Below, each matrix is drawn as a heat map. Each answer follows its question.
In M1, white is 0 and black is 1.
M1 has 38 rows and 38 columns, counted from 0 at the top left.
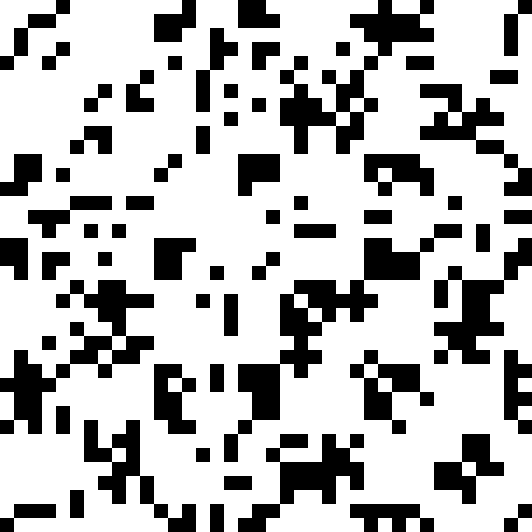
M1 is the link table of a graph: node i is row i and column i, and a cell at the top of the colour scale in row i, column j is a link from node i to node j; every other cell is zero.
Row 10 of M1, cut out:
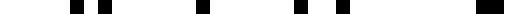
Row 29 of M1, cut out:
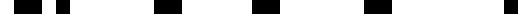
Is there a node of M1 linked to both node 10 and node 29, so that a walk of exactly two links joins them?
no
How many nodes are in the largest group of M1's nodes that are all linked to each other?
8
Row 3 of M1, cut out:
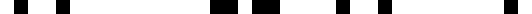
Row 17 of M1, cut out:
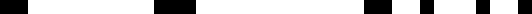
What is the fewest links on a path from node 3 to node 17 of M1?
2
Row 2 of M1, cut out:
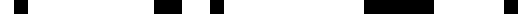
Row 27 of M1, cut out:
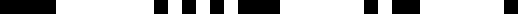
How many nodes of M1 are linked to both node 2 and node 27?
7
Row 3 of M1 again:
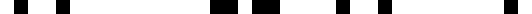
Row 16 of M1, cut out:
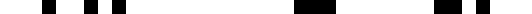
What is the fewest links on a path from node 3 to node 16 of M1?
1
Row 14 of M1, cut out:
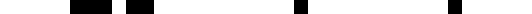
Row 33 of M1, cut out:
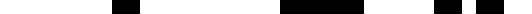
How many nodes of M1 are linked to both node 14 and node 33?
3
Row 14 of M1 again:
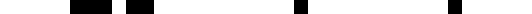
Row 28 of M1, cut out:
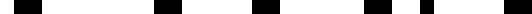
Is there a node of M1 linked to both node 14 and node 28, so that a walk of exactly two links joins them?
no
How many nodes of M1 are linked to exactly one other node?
0
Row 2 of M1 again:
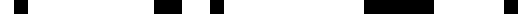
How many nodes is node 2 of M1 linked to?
10
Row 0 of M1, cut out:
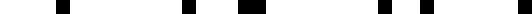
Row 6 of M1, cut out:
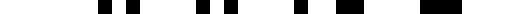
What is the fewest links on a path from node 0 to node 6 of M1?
2
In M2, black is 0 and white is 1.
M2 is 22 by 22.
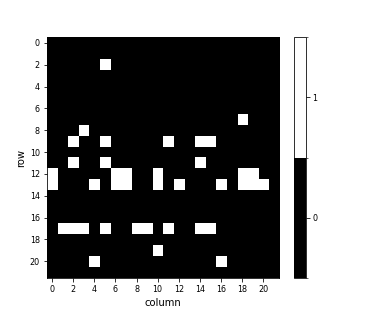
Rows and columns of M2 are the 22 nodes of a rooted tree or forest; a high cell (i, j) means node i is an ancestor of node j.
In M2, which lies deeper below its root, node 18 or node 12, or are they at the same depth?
node 18
